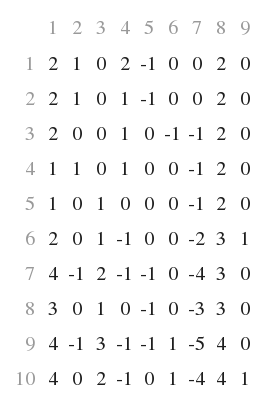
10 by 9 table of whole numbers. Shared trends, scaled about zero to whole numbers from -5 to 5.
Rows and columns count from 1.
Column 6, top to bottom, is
0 0 -1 0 0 0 0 0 1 1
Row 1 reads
2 1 0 2 -1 0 0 2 0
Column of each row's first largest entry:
1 1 1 8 8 8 1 1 1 1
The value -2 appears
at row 6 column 7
